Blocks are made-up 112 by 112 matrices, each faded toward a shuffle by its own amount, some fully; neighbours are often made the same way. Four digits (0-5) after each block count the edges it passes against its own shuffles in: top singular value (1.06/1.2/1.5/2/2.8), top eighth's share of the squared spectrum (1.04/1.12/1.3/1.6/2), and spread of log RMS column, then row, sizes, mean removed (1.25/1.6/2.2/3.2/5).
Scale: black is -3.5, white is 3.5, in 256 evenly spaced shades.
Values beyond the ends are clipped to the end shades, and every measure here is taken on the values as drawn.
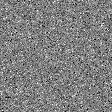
1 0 0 0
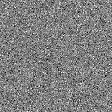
3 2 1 1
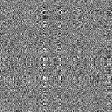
5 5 3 3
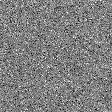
1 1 0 0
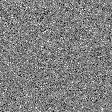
1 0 0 0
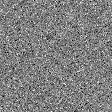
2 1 0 0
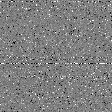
3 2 0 2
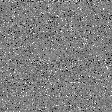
1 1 0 2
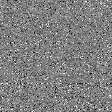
1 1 0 2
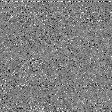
2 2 0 2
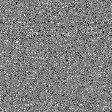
1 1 0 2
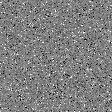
0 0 0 0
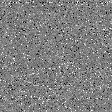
1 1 0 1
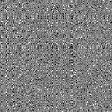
5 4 3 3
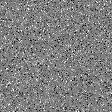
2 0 0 0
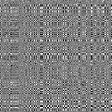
5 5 4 4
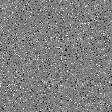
3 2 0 0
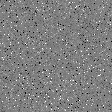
0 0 0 0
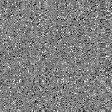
4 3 2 2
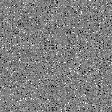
4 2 1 1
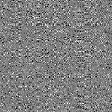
5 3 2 3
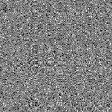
4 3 2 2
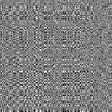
5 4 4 4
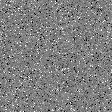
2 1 0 0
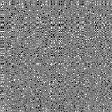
5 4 3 3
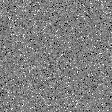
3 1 0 0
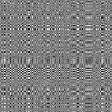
5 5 4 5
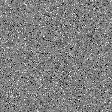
3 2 0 0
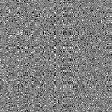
5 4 3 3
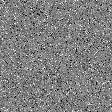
2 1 0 0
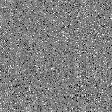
3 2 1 0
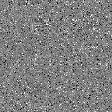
4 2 1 1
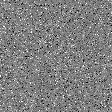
2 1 0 0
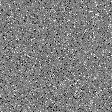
0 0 0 0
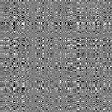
5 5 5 4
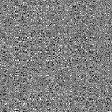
4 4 2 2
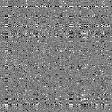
5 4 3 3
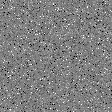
0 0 0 0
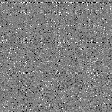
4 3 1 2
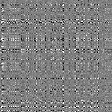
5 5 4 4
